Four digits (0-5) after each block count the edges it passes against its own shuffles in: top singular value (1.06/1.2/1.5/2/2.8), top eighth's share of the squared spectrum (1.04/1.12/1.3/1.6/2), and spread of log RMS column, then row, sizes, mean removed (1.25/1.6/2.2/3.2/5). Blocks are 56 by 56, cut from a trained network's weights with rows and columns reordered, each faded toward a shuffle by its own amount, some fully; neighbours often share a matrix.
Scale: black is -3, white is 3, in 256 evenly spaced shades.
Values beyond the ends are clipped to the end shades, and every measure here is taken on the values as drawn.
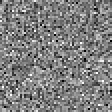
2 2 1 0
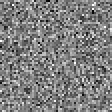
1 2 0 0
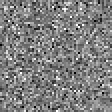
2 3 1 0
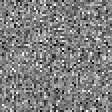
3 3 2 0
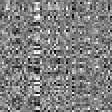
4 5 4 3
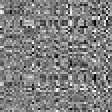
4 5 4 2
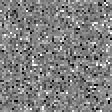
0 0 0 0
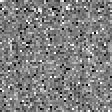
1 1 0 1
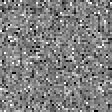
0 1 0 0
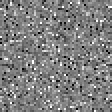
0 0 0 0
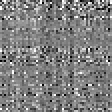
3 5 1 4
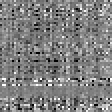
3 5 1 4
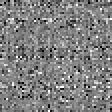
2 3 1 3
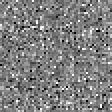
2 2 0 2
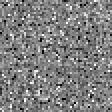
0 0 0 0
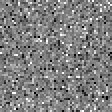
0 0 0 0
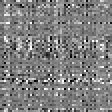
3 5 1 4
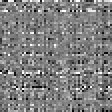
3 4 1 4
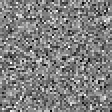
2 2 0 0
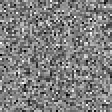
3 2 1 0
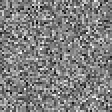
1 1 0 0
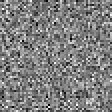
3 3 2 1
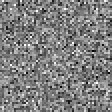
1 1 0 0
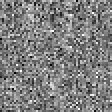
3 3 1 0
